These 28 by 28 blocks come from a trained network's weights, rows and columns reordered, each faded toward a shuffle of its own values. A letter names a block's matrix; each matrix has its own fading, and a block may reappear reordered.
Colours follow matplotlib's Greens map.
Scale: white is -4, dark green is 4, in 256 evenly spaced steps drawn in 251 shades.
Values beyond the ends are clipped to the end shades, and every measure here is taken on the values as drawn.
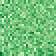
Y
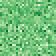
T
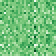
Y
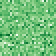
T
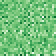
T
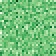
Y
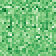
T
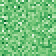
T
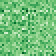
Y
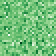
T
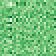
Y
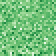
Y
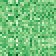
Y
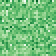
Y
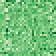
T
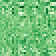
T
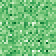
T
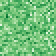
Y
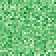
Y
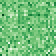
T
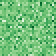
T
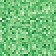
Y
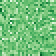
T
